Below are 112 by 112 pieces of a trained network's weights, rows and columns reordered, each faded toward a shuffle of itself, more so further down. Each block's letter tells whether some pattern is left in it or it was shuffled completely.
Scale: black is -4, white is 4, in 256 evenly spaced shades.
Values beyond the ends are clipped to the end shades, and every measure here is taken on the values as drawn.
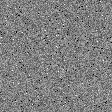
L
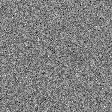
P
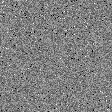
L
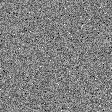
L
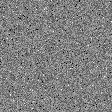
L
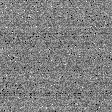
P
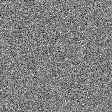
P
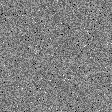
L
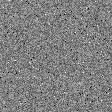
L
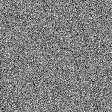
P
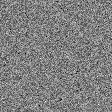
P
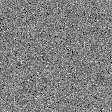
L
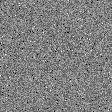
L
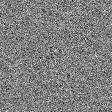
L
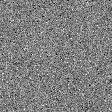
L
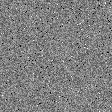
L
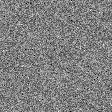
L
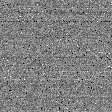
P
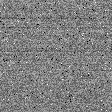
P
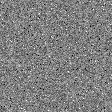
L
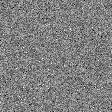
L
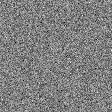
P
